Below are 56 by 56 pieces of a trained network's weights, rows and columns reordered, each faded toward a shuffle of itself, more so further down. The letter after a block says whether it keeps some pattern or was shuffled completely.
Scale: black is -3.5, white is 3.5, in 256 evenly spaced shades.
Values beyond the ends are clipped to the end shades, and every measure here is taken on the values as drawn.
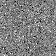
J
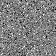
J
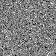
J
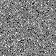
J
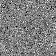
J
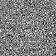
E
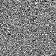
E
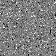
J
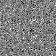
E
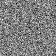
J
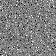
J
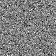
J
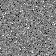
J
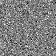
J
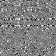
E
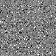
E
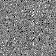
E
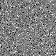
J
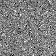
J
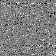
E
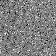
J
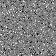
J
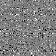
E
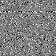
E
